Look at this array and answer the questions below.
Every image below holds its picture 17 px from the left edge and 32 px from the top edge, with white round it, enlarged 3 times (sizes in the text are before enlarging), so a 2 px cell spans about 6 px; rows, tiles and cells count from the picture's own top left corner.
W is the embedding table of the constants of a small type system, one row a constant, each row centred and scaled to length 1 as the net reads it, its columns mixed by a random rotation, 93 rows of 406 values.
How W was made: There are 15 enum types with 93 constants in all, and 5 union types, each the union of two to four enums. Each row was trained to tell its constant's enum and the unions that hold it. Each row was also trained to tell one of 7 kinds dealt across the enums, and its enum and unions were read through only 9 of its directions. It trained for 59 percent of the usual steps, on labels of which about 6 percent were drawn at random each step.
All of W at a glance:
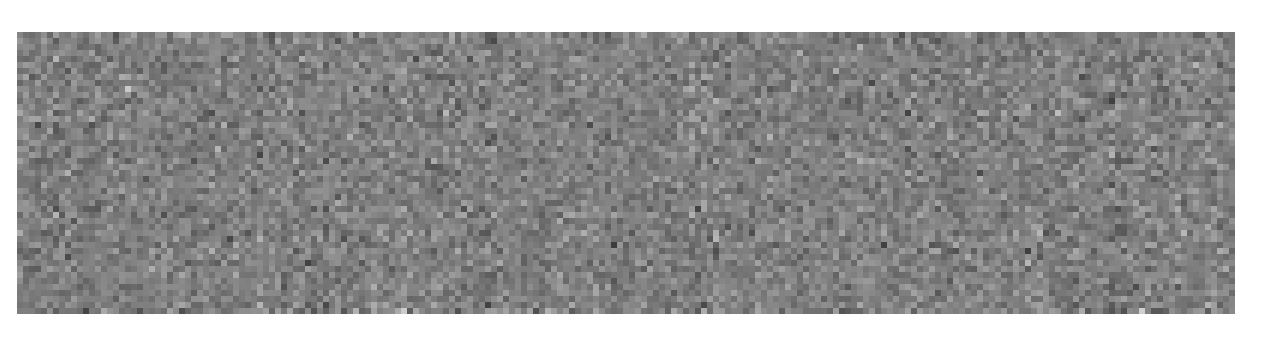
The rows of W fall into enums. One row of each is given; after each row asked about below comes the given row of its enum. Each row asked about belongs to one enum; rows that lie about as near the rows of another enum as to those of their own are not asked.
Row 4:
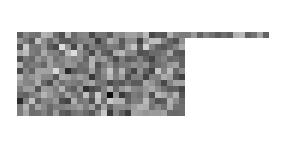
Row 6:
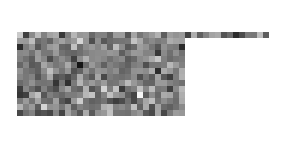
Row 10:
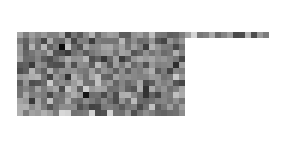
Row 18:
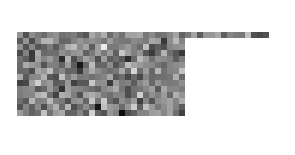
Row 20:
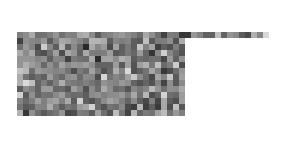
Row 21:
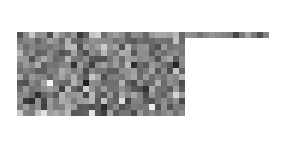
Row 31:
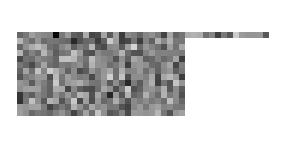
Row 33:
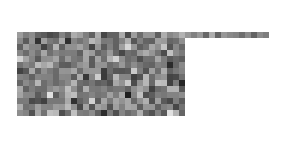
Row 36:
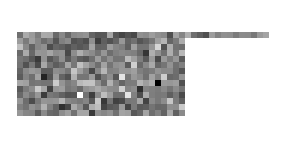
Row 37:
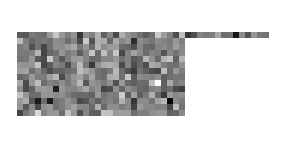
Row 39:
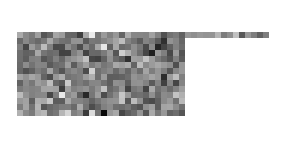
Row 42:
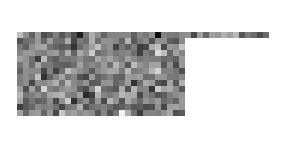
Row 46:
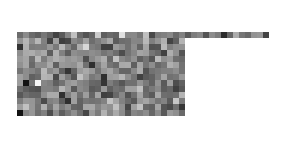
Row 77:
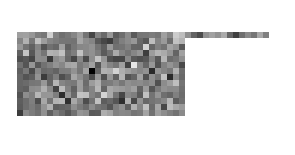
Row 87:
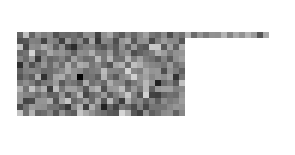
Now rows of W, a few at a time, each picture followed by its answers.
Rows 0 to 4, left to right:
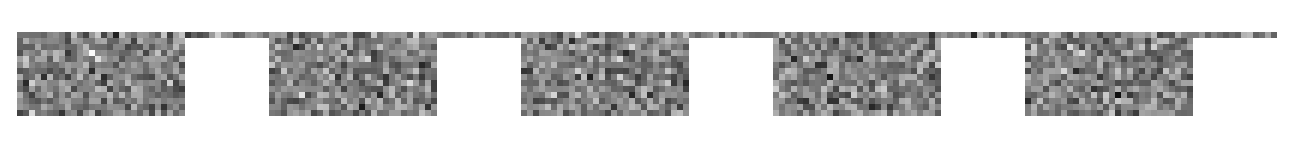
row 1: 33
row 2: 33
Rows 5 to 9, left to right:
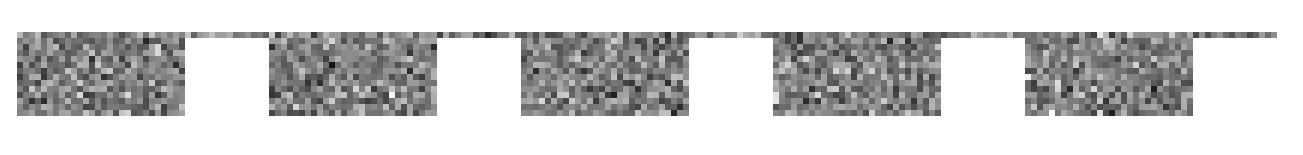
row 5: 10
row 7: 39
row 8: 20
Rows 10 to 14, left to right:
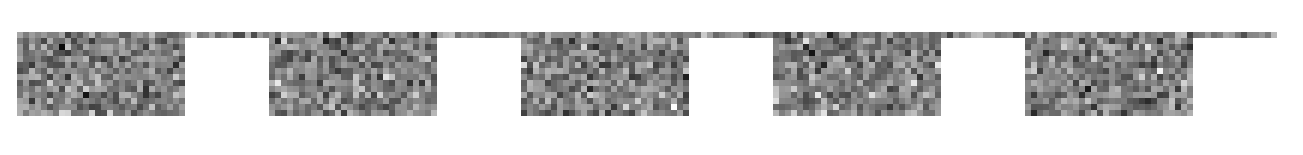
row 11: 31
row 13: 39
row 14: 21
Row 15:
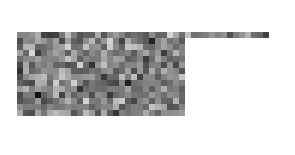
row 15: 21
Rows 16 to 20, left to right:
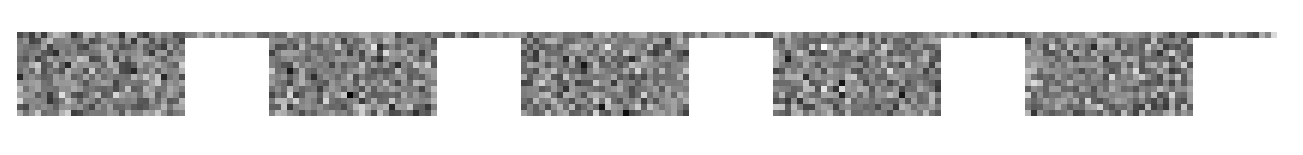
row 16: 39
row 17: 6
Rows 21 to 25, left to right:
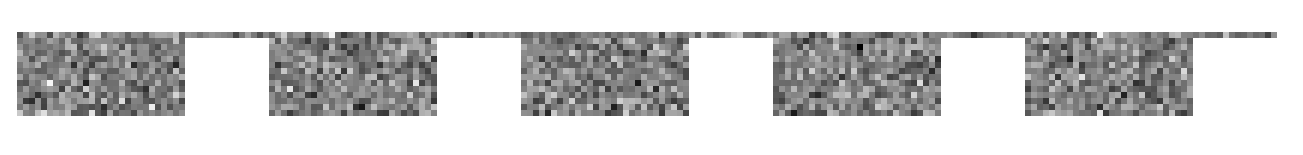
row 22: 36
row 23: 42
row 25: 37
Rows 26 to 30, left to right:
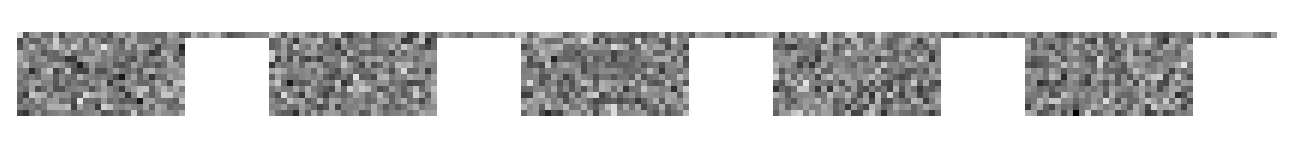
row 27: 87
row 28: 6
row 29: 37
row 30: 87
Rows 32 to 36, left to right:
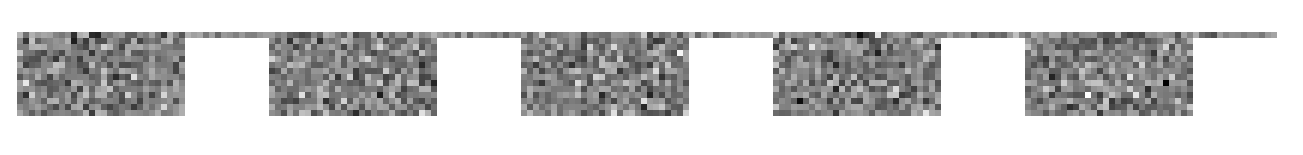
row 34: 10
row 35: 33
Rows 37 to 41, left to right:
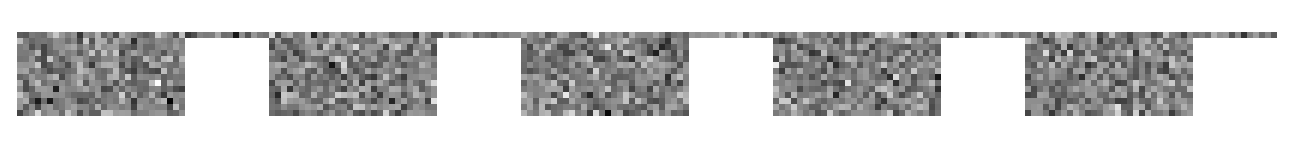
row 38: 18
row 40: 4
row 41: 6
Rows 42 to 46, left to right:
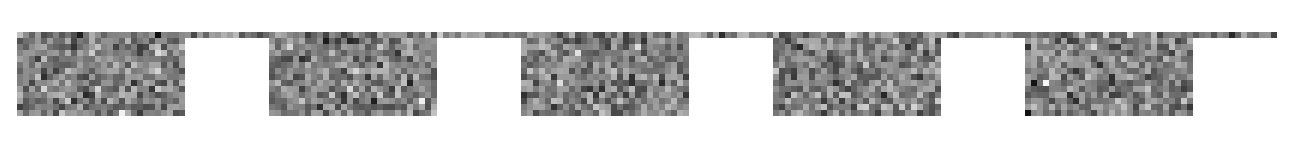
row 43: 31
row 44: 31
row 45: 18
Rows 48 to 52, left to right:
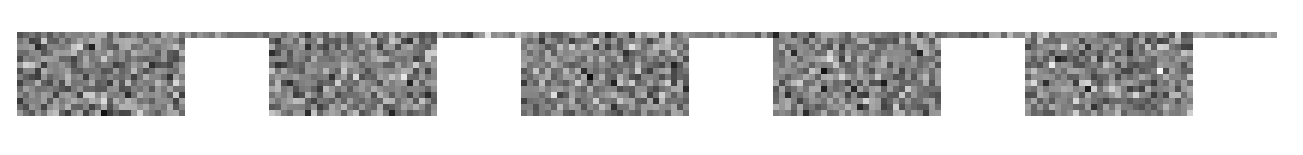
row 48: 18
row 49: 87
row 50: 33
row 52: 10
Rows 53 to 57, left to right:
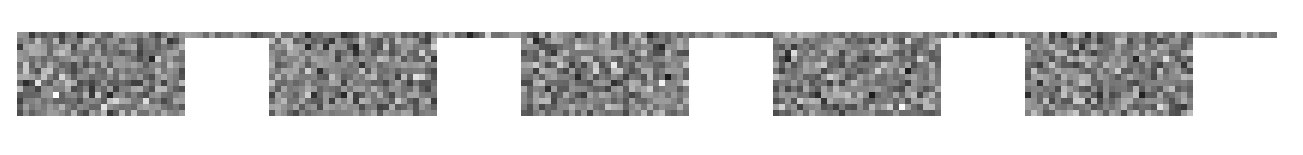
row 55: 18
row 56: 77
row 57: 10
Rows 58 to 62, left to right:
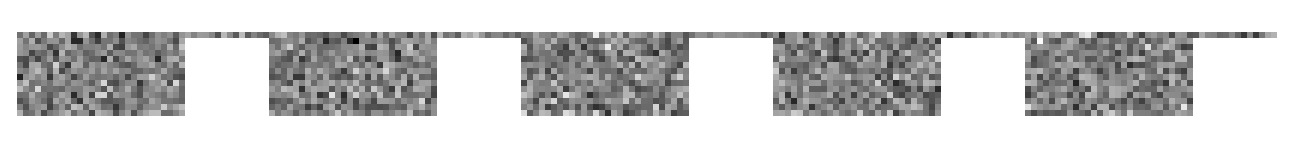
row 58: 31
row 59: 31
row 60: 39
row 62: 36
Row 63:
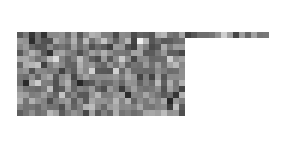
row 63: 20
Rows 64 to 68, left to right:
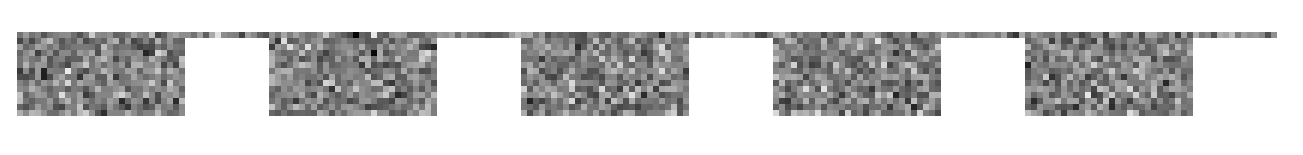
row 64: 39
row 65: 33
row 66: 42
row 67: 42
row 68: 87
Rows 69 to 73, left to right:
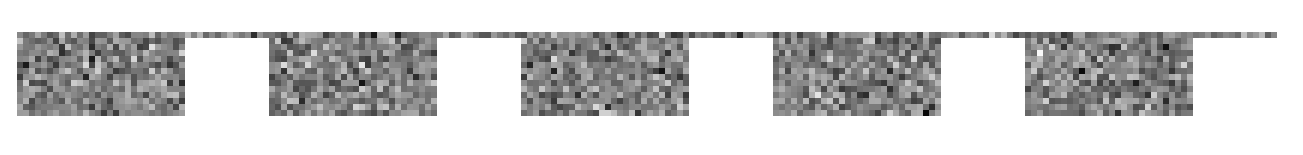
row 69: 10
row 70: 18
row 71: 36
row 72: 39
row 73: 20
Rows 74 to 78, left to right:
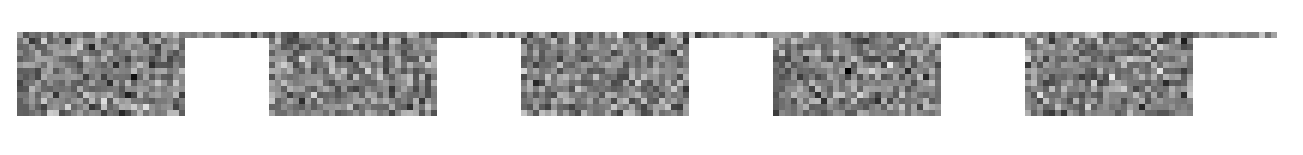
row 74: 18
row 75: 20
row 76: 21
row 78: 87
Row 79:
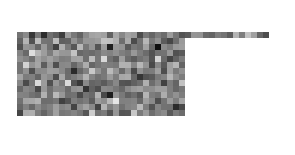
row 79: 20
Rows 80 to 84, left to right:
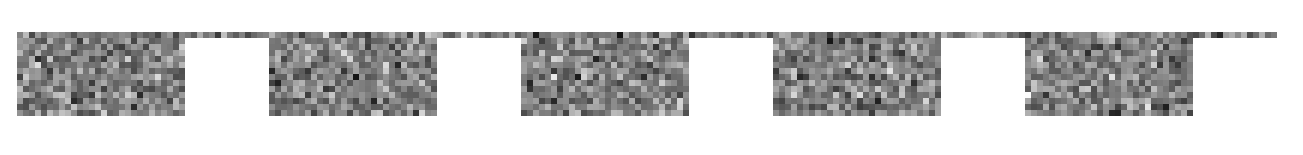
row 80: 42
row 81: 33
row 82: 46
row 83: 31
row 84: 20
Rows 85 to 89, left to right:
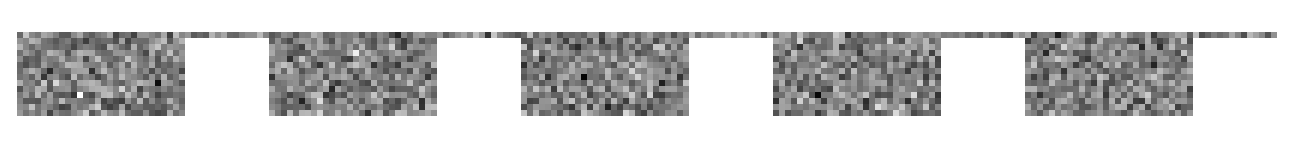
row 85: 36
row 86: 21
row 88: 77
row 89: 21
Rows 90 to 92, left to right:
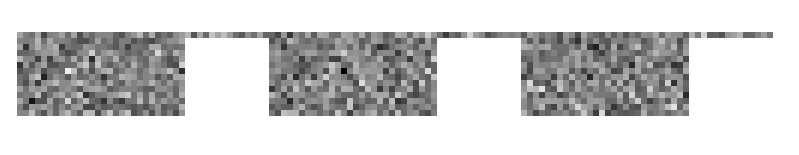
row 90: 10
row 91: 37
